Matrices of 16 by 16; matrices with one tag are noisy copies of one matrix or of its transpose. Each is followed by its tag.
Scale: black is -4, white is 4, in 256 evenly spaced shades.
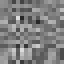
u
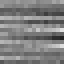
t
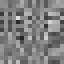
u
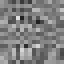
u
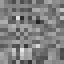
u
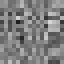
u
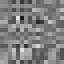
u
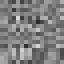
u
